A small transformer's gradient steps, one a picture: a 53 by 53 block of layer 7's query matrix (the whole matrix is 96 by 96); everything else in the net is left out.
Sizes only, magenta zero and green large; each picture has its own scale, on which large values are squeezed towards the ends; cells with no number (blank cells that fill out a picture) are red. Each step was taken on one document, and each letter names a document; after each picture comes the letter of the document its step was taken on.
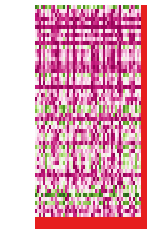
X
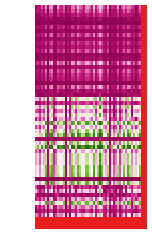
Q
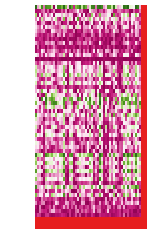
X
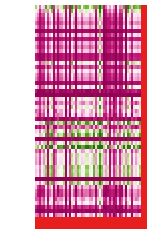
Q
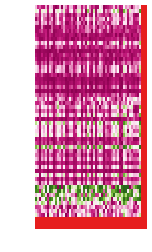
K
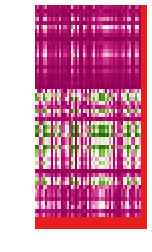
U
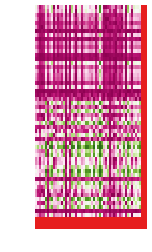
Q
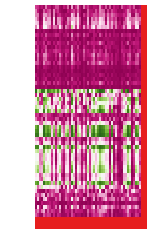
U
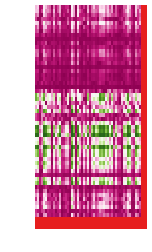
U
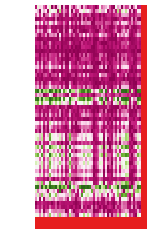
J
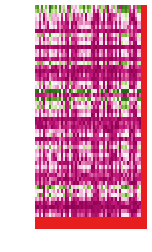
J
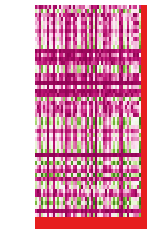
K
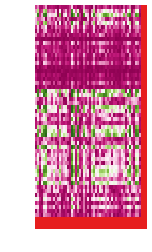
U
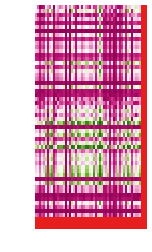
Q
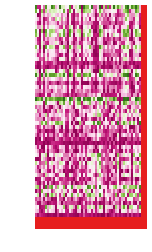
X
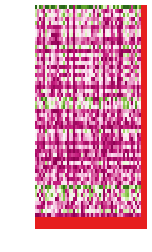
X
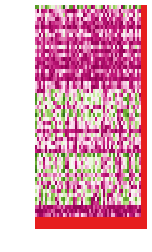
X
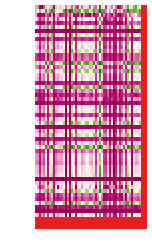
Q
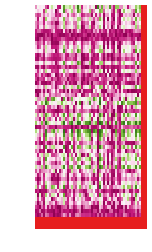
X
